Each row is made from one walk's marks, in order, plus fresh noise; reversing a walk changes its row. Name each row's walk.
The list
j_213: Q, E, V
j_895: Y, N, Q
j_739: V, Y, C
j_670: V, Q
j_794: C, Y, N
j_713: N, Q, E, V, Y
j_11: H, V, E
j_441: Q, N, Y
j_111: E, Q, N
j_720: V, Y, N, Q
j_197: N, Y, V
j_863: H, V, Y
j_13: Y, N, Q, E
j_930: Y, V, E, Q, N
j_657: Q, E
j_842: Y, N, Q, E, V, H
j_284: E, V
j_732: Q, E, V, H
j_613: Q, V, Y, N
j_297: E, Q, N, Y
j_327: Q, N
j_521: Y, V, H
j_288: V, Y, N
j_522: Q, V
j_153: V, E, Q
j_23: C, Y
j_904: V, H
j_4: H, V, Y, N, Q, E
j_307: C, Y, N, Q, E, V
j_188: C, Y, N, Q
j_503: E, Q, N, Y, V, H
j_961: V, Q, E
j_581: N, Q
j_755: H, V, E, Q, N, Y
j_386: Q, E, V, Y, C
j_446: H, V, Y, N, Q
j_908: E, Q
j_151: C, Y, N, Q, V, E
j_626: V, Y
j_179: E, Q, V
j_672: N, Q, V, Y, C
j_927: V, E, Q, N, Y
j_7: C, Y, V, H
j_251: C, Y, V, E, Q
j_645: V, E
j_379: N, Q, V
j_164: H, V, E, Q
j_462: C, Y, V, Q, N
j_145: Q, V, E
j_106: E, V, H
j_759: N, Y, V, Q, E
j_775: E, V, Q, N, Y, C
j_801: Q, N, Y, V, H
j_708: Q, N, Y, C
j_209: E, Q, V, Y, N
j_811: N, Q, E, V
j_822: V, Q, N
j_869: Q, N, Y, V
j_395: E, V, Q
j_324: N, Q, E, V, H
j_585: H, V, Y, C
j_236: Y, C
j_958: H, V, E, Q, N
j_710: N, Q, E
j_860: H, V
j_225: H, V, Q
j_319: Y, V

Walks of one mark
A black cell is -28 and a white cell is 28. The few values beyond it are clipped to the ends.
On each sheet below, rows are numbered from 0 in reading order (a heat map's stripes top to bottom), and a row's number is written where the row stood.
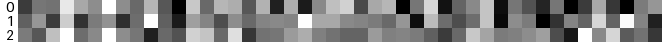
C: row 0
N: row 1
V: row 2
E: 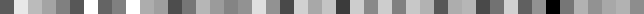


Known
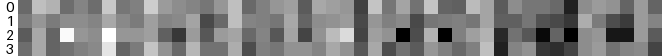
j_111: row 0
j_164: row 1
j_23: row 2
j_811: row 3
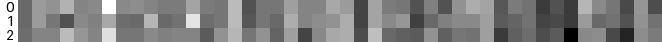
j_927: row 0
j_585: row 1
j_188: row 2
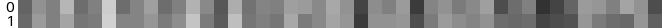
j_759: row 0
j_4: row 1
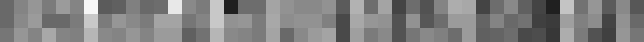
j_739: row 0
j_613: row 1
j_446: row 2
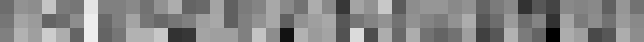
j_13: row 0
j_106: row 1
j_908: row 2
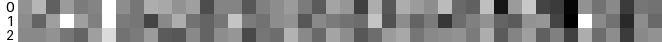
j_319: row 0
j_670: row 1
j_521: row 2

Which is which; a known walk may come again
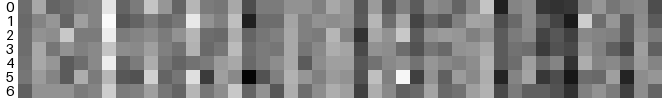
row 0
j_811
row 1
j_739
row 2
j_13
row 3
j_755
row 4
j_106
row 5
j_236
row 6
j_462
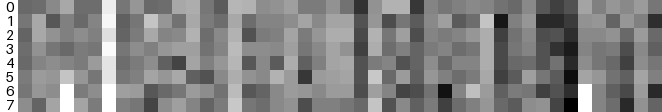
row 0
j_145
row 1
j_197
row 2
j_775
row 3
j_869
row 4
j_7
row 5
j_395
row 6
j_626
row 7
j_670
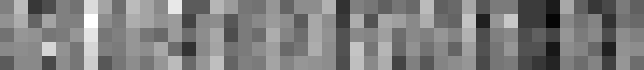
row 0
j_860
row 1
j_319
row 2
j_842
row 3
j_895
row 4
j_708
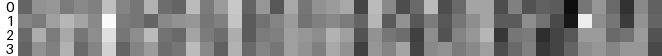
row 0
j_794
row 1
j_153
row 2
j_713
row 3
j_759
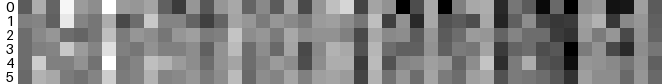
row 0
j_23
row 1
j_581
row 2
j_613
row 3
j_188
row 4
j_179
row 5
j_209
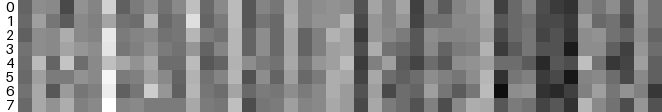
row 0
j_386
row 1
j_585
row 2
j_151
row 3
j_251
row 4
j_863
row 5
j_307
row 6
j_379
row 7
j_927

